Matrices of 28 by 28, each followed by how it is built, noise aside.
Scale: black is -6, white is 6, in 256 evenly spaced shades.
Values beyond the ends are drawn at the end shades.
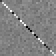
diagonal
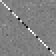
diagonal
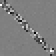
banded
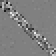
banded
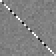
diagonal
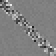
banded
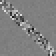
banded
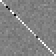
diagonal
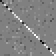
diagonal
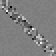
banded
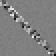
banded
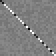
diagonal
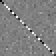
diagonal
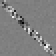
banded
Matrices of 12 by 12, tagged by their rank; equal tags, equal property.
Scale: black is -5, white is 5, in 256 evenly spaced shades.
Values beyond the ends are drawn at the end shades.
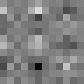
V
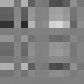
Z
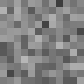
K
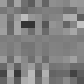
V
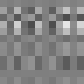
Z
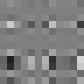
Z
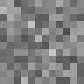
K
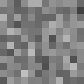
K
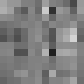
V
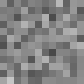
K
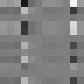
Z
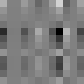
Z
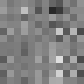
V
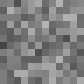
K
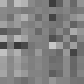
V
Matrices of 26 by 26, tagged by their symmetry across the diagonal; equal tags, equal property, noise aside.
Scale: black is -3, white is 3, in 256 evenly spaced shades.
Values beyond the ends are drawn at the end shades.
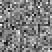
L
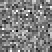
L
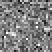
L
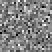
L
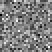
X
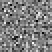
X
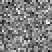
L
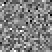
X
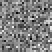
L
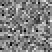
L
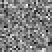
X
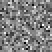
X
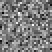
L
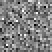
X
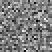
L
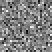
X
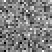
L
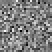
L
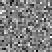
X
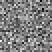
X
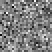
X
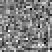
X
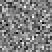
X
